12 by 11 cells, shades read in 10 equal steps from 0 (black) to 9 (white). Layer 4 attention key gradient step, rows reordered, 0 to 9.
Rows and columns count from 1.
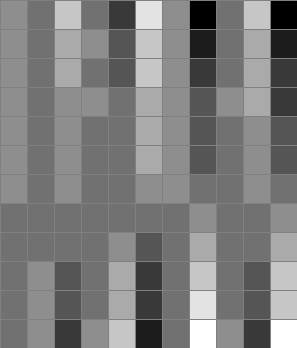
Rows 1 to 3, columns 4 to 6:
4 2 8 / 5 3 7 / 4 3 7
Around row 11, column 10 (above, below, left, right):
3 2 4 7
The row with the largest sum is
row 12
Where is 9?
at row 12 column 8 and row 12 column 11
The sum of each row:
46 47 48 50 48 48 49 46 48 49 50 53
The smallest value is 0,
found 2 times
